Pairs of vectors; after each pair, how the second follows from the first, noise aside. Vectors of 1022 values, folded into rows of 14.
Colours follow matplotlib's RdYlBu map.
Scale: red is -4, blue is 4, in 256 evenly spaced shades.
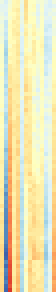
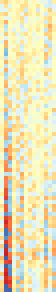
sign-scrambled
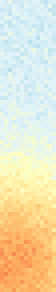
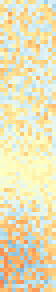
sign-scrambled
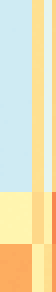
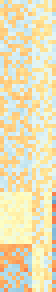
sign-scrambled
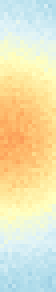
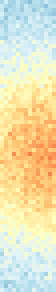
reversed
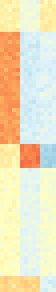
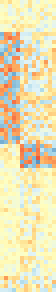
sign-scrambled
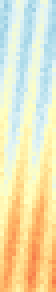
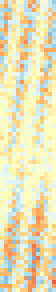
sign-scrambled
